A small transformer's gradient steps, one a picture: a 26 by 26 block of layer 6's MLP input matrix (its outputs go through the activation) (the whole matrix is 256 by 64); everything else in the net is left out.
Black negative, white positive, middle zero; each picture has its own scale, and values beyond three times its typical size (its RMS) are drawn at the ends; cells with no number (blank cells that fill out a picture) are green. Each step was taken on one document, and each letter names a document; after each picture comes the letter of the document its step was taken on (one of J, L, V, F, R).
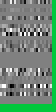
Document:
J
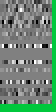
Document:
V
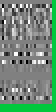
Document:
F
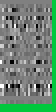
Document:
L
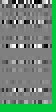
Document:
V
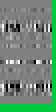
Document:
L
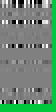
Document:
V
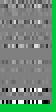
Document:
V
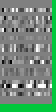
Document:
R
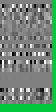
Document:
F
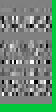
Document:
R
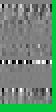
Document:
F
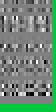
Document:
R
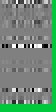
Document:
V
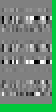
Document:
R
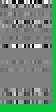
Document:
V
